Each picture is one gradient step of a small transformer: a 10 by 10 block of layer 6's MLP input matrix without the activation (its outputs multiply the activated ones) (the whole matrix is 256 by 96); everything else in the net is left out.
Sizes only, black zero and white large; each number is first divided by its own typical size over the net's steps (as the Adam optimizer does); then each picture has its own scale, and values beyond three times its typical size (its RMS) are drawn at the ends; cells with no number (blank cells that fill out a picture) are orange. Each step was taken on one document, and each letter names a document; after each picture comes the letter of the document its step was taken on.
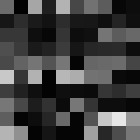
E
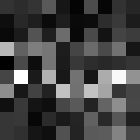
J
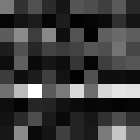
J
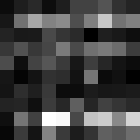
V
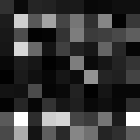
V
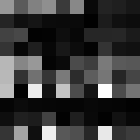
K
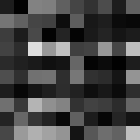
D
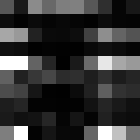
K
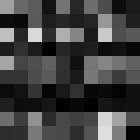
E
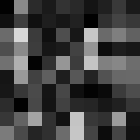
V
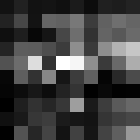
V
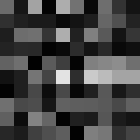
E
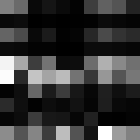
K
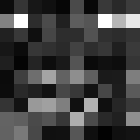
D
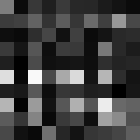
E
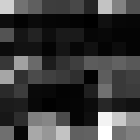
K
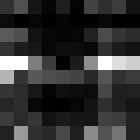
K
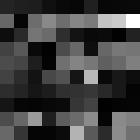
V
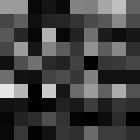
J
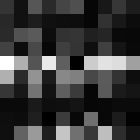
E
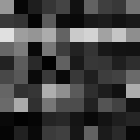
J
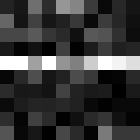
E
